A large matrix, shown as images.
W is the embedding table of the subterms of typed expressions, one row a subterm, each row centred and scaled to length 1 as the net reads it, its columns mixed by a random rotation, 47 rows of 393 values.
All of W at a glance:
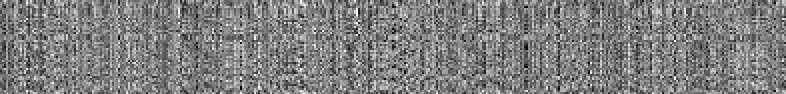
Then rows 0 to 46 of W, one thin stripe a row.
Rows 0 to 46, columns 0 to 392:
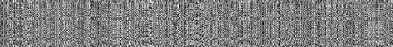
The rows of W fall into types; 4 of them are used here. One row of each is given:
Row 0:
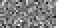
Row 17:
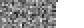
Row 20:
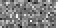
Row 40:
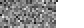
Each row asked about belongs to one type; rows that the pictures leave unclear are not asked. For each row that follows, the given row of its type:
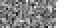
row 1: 0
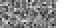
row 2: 20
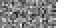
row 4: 17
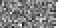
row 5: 17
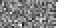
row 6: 17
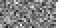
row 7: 17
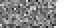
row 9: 0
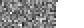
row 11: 17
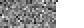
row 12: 40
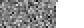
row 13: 0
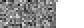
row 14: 20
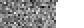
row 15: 40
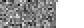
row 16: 20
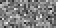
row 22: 20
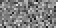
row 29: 0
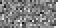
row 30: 40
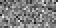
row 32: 40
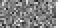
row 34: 0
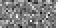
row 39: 20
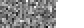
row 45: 0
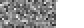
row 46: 20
